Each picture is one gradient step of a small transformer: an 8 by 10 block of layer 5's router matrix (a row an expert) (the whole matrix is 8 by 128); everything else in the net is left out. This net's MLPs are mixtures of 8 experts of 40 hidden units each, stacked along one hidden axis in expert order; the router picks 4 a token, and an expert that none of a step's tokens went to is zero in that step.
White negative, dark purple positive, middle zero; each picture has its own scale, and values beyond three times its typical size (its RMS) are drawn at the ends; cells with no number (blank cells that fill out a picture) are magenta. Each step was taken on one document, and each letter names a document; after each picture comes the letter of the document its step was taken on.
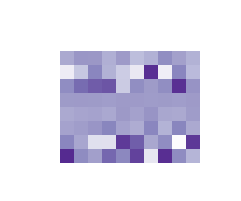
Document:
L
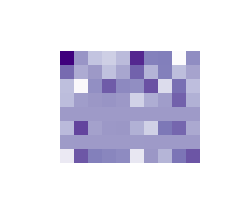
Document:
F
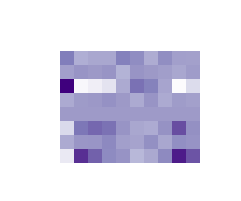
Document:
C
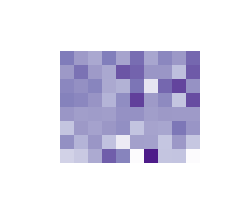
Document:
C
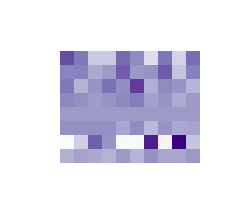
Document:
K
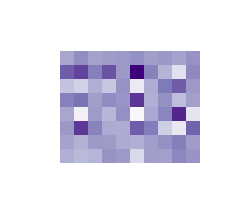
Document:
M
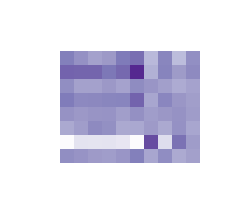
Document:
K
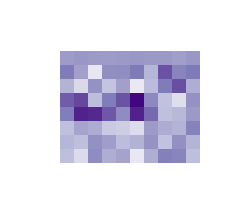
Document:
M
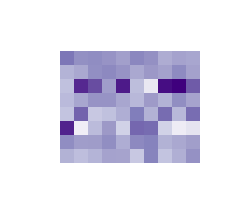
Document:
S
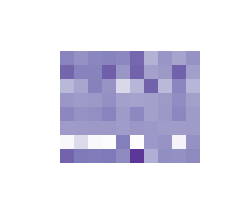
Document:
L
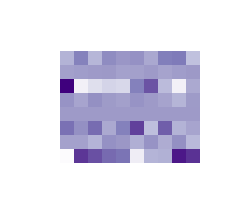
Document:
S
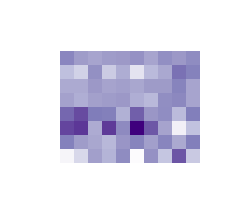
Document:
M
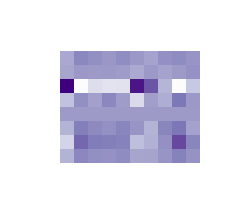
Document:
F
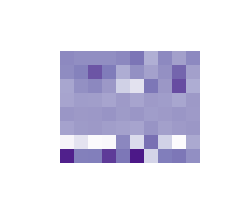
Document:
L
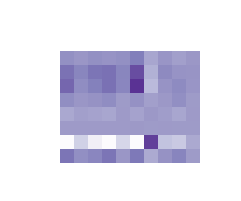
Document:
L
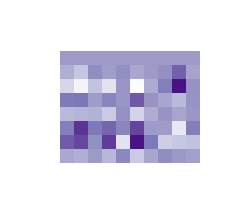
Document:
M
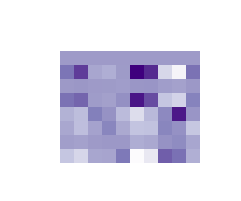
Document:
M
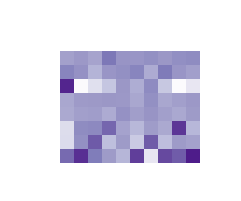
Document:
C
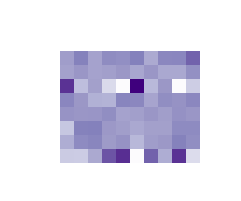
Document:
C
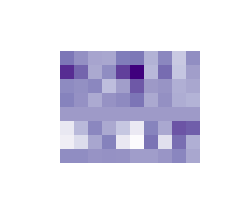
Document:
K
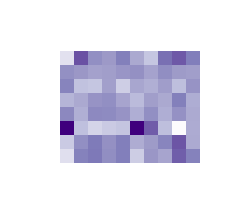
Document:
S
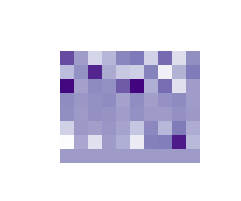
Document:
K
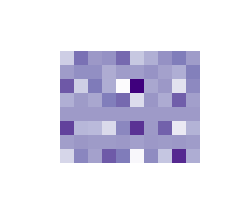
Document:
F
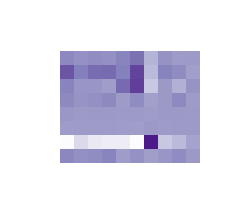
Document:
L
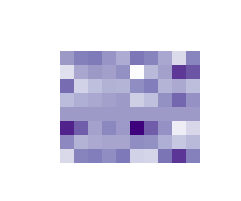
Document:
S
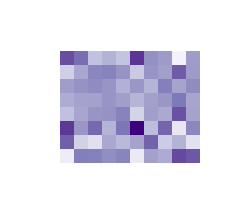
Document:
S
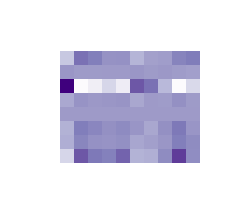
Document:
S
